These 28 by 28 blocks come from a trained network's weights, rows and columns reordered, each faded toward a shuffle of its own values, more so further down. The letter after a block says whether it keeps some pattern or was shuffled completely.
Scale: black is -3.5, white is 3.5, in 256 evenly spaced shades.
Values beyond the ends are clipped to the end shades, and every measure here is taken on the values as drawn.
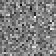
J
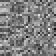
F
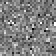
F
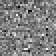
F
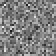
J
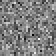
J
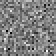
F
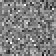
J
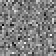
J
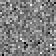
J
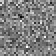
F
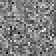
J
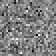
J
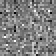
F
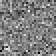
J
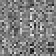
F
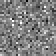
J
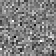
J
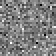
J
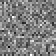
J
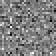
F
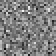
F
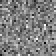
J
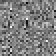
F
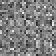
F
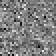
J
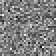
J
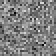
F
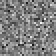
J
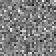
J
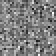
F
